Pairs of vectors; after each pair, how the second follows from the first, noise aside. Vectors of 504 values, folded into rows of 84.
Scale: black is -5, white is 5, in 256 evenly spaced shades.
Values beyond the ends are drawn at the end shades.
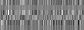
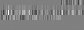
partly zeroed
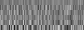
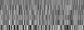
copied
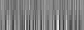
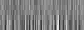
copied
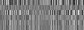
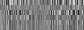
negated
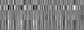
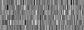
shuffled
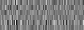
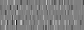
partly zeroed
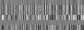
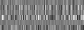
copied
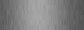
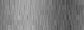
wrapped around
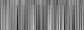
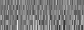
sign-scrambled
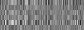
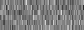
shuffled
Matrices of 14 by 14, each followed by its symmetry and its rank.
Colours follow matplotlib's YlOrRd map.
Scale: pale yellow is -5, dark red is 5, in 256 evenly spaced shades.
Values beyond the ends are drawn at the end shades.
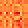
neither, rank two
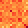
symmetric, rank three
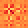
symmetric, rank two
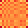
symmetric, rank one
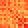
symmetric, rank three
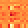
neither, rank two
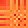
symmetric, rank two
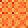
symmetric, rank two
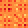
symmetric, rank two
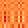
neither, rank one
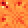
symmetric, rank three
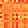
antisymmetric, rank two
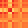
symmetric, rank one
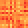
antisymmetric, rank two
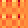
neither, rank one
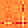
antisymmetric, rank two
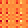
neither, rank one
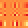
neither, rank one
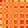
symmetric, rank one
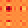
symmetric, rank one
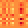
neither, rank one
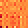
neither, rank two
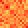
symmetric, rank three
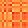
symmetric, rank one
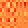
neither, rank two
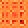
symmetric, rank two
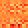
neither, rank two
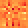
antisymmetric, rank two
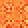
antisymmetric, rank two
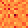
symmetric, rank three
